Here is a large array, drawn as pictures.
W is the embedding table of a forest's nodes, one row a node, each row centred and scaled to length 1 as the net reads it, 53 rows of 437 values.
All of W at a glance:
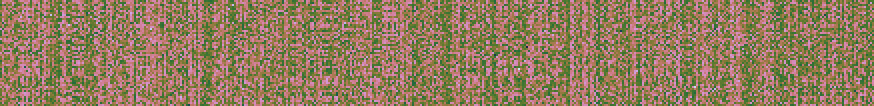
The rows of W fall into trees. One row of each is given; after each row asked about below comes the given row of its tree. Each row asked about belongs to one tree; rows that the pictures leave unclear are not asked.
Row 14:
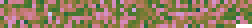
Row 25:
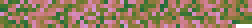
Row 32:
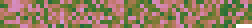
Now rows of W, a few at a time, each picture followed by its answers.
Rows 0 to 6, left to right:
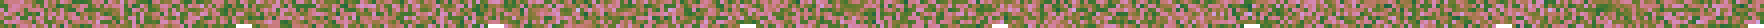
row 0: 32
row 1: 32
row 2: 25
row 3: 32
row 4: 32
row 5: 25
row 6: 32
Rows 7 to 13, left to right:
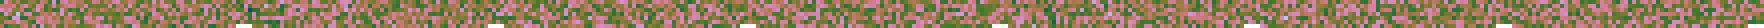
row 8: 25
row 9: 32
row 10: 32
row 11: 14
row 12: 25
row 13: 25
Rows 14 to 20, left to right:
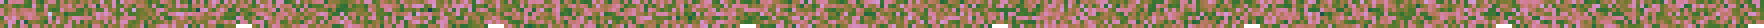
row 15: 32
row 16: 25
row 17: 32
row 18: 25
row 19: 14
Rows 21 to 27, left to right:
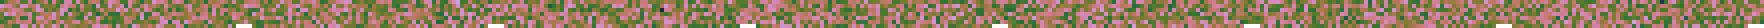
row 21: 32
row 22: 25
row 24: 32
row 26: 14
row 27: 25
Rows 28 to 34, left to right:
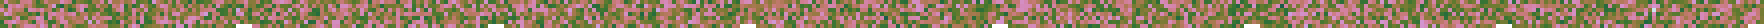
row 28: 32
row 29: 25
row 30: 32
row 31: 32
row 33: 25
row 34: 32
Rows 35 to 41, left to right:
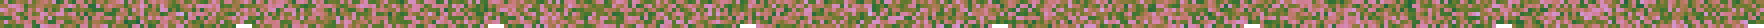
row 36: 32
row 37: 32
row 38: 25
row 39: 25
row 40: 25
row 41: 25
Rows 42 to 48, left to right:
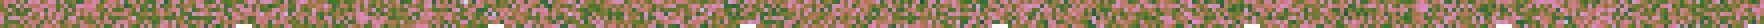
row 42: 25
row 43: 14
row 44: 32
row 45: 25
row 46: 32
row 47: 32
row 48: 25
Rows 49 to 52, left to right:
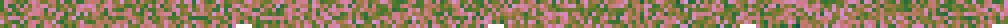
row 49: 25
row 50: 25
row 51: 32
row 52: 25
